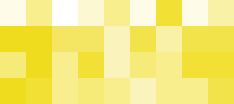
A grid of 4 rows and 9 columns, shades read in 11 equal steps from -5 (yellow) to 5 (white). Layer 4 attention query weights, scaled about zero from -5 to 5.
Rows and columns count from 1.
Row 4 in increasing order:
-5 -4 -3 -1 0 0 0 0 2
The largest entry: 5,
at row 1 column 3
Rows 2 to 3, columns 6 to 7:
-3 1 / -1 0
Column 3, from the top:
5 -2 0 0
